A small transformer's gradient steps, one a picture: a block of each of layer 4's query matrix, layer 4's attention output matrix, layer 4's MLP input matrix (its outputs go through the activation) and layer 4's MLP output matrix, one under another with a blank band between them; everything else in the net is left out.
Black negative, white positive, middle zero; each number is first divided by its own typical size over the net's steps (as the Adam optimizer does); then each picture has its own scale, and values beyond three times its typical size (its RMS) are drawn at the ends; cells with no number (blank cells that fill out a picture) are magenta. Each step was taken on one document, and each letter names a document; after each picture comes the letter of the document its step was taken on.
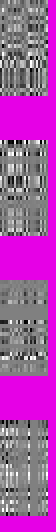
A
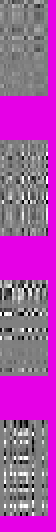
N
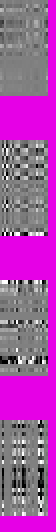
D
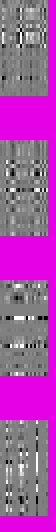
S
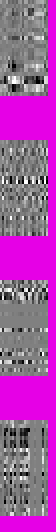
N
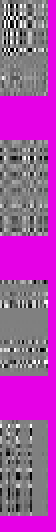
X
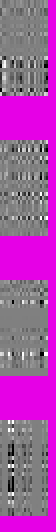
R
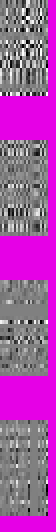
A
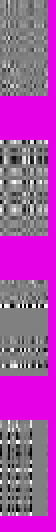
X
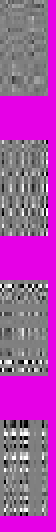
N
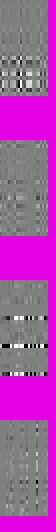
S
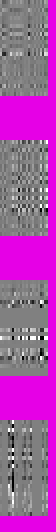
R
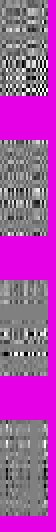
A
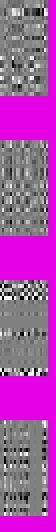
N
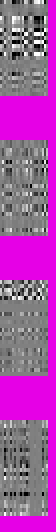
N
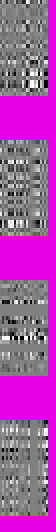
A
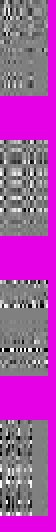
X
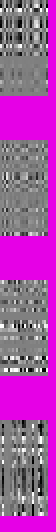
D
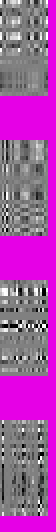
D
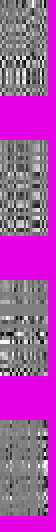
A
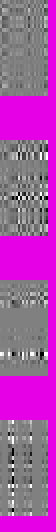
R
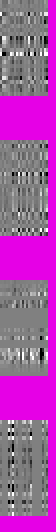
R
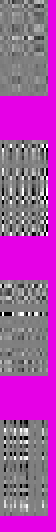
N
